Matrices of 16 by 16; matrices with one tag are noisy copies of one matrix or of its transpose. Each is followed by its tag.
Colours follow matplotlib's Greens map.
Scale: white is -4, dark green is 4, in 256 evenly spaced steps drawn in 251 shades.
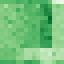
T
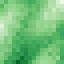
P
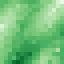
P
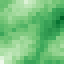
P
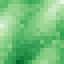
P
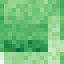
T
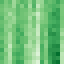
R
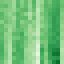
R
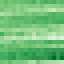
R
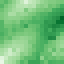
P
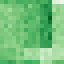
T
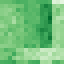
T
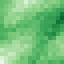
P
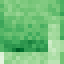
T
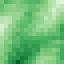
P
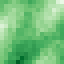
P
